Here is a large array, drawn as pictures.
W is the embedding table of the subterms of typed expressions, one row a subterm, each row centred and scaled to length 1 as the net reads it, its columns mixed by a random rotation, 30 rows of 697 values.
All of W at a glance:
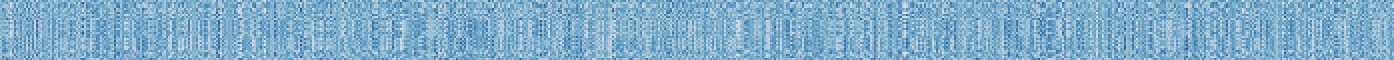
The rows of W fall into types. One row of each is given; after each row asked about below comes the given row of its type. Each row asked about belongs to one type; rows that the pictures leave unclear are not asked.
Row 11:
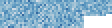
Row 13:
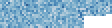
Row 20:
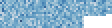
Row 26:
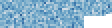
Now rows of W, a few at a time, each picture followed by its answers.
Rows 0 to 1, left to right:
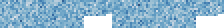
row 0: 20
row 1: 13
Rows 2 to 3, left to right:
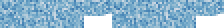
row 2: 26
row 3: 26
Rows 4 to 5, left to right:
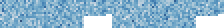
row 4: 20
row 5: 20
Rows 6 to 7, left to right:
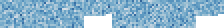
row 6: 26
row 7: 11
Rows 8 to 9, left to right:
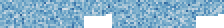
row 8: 26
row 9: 13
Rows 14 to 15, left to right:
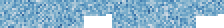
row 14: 11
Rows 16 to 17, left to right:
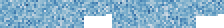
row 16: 13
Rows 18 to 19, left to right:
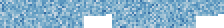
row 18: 20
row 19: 11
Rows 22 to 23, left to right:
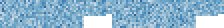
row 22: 20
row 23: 11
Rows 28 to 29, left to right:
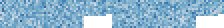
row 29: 13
